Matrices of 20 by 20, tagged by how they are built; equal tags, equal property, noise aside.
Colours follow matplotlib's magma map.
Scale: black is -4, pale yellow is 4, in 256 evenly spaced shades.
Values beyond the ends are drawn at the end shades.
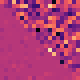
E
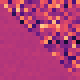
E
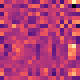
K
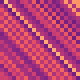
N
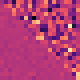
E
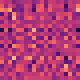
K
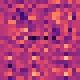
K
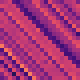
N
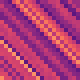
N
